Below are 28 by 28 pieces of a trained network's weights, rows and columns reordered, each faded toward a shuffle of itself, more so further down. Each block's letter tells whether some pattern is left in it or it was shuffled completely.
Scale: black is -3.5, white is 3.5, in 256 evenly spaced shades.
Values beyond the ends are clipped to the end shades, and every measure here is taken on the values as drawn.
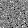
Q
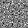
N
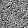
Q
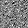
Q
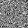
N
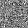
Q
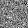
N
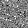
Q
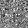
N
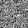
N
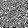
N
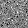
Q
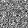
N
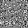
N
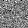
Q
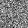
Q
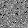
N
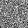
Q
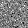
Q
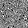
Q
